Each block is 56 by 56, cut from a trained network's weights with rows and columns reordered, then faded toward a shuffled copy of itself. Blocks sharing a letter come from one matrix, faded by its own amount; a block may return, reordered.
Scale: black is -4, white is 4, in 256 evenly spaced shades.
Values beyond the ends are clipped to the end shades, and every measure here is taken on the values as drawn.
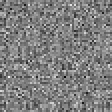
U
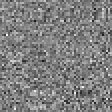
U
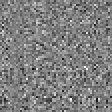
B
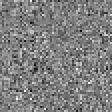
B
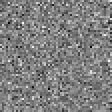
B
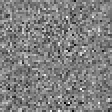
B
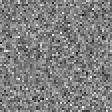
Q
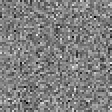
B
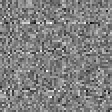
U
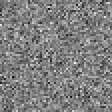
Q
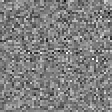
U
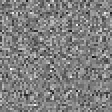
U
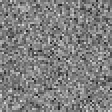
Q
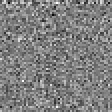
U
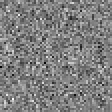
B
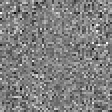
B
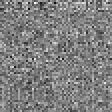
U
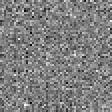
B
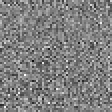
U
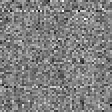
U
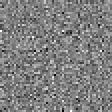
B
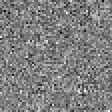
Q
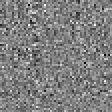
B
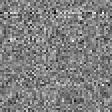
U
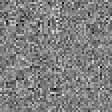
B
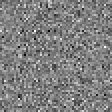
B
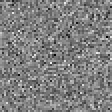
Q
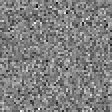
Q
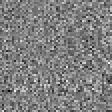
U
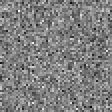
Q
